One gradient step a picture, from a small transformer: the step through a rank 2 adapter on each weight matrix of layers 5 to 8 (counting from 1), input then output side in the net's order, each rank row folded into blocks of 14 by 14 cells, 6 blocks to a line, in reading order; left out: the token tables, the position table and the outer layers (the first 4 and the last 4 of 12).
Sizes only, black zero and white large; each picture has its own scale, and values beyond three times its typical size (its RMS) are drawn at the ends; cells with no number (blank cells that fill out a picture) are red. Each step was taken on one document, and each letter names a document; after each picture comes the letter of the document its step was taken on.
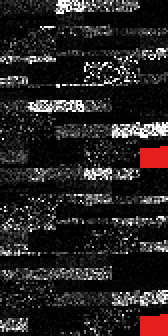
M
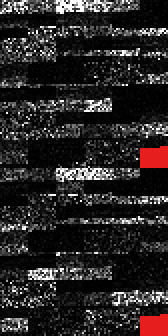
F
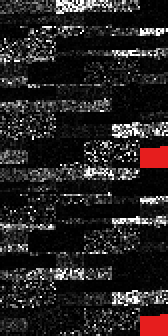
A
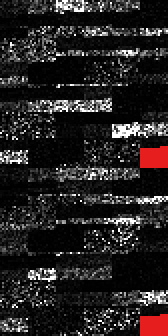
A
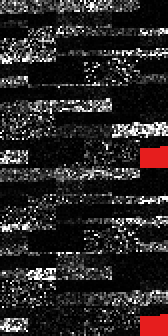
A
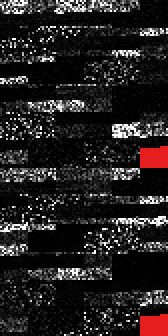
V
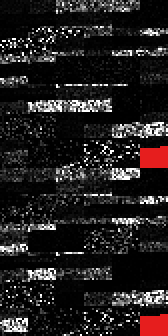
V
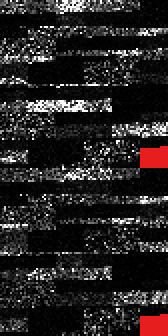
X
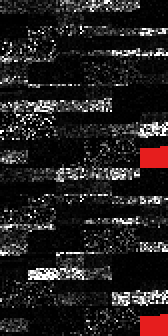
X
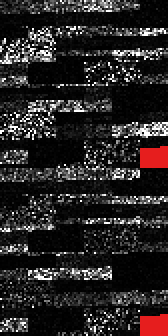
X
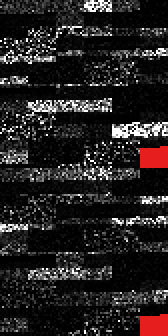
M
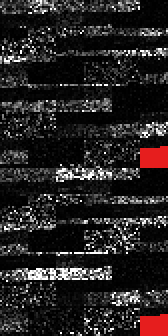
A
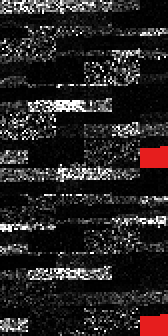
F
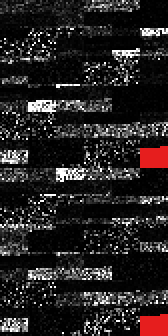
M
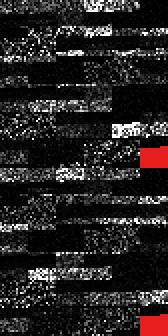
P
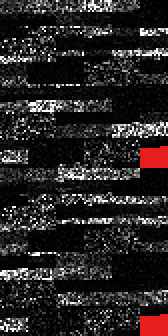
A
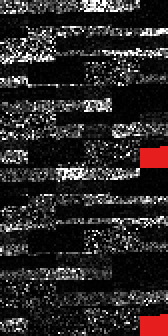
F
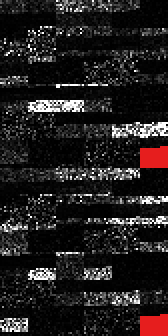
M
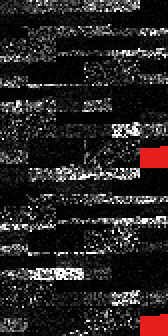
A
